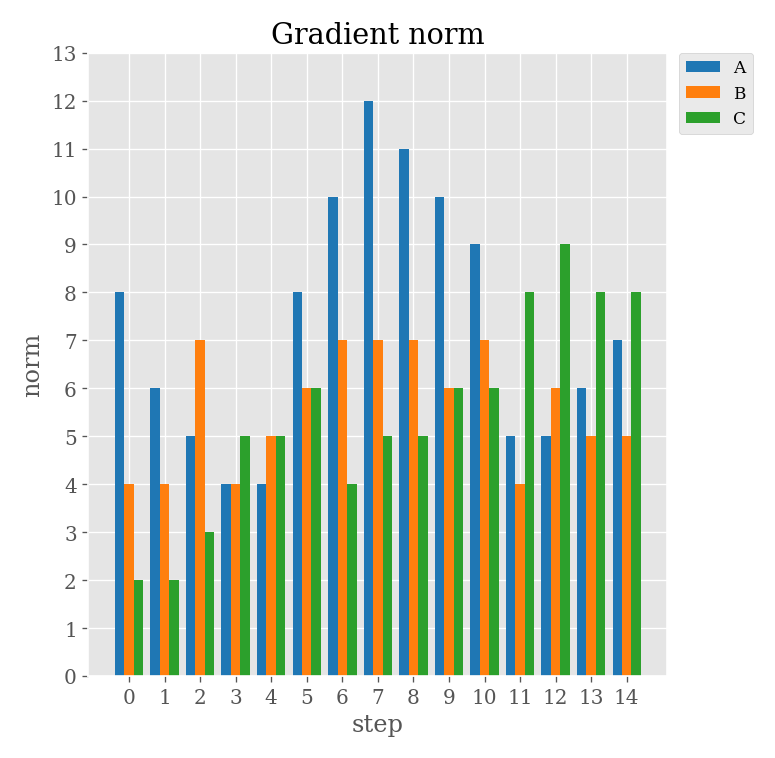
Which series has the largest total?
A
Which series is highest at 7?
A
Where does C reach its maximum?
12
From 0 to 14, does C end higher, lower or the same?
higher
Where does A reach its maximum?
7
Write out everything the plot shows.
Title: Gradient norm
x-axis: step, ticks 0 1 2 3 4 5 6 7 8 9 10 11 12 13 14
y-axis: norm, ticks 0 1 2 3 4 5 6 7 8 9 10 11 12 13
Legend: A, B, C
Values:
A: 8 6 5 4 4 8 10 12 11 10 9 5 5 6 7
B: 4 4 7 4 5 6 7 7 7 6 7 4 6 5 5
C: 2 2 3 5 5 6 4 5 5 6 6 8 9 8 8
